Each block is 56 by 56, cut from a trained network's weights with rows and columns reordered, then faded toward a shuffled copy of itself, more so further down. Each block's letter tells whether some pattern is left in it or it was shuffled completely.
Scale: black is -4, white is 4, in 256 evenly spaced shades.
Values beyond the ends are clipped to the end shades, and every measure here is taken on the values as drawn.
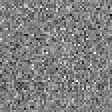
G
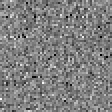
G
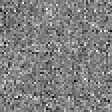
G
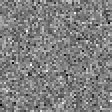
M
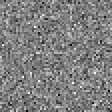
M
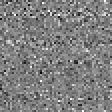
G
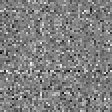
G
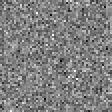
M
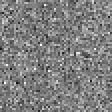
G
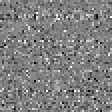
G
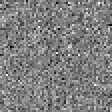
G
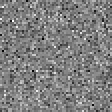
M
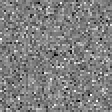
M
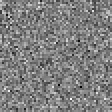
M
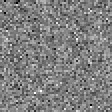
M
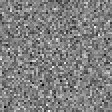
G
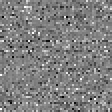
G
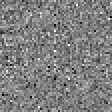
G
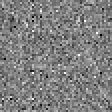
G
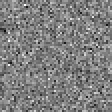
M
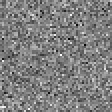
M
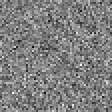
M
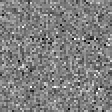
G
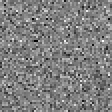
G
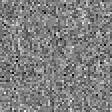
G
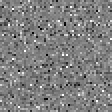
G
